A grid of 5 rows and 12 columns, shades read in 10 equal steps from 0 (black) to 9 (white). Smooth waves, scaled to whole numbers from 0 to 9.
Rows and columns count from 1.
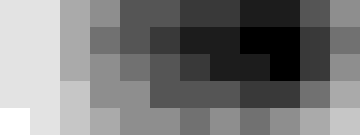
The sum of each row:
47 39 45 56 71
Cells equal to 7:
3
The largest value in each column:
9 8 7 6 5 5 4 5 4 5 6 7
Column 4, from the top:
5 4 5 5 6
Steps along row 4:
same down down same down same same down same up up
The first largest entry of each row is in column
1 1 1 1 1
